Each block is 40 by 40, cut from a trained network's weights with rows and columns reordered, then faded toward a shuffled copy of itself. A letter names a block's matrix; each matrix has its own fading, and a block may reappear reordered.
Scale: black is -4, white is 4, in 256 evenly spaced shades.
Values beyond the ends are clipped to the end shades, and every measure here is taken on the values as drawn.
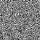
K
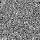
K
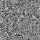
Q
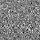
K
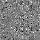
Q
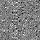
Q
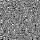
Q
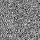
K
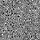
Q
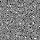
Q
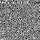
K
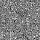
Q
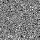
K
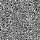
Q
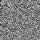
K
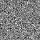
K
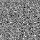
K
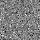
Q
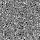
Q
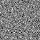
K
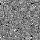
Q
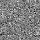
K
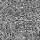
K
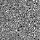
Q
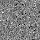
Q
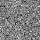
K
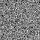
K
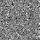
Q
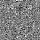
K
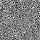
K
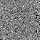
Q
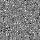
Q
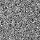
K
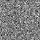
K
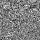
K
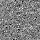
Q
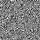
K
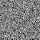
Q
